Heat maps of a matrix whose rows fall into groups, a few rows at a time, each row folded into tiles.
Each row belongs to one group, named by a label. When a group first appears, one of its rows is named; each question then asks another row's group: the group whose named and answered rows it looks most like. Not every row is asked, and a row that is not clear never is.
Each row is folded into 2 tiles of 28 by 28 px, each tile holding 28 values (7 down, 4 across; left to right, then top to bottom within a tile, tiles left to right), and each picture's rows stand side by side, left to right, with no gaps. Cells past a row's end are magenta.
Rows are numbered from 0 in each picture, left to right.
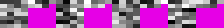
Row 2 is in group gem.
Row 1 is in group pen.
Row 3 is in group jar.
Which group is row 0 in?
pen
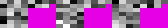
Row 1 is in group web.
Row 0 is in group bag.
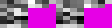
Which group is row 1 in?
pen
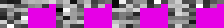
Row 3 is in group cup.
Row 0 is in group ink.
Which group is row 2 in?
web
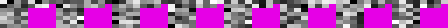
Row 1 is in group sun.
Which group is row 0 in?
bag
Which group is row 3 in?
ink
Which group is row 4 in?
gem
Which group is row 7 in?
cup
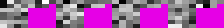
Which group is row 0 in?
web
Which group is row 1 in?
bag
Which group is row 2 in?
bag
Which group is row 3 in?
gem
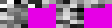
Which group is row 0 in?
gem
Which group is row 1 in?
jar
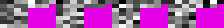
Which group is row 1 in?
jar
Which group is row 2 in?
sun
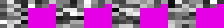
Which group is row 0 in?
cup
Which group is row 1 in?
pen
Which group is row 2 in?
pen
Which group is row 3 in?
web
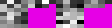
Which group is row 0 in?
web
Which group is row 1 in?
sun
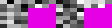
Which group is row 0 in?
bag
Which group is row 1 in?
ink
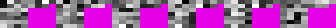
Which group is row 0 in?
web
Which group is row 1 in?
bag
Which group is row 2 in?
jar
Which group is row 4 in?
cup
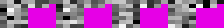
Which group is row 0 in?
cup
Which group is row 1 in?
cup
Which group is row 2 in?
cup
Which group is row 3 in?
gem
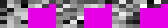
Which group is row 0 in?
sun
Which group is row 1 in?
sun
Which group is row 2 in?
web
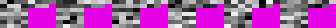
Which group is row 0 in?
bag
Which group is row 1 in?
ink
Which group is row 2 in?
jar
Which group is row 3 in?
jar
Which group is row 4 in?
web
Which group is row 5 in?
jar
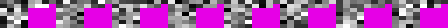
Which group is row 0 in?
sun
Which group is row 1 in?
web
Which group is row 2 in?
sun
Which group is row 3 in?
bag
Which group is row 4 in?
gem
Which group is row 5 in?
bag
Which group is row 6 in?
sun
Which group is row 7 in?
cup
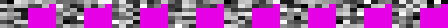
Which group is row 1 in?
ink
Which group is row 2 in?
cup
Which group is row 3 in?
jar
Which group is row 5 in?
ink
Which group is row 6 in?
bag
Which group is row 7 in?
web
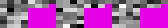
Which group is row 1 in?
gem
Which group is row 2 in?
bag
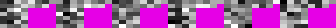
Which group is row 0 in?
pen
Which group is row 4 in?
gem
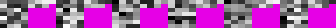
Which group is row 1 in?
sun
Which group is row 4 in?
ink
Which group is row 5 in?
sun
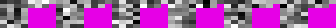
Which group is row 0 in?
ink
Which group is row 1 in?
cup
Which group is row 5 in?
bag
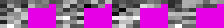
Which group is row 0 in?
sun
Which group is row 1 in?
jar
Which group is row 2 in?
sun
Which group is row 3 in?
jar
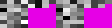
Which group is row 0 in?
gem
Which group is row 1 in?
cup
